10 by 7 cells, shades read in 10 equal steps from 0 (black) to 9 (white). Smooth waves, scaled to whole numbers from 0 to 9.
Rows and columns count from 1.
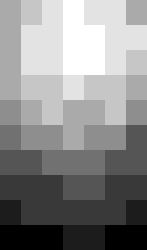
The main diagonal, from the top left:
6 8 8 8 6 5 3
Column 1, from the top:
6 6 6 6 5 4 3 2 1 0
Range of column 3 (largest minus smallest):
8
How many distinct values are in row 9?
2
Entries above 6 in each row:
5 6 6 5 2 0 0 0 0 0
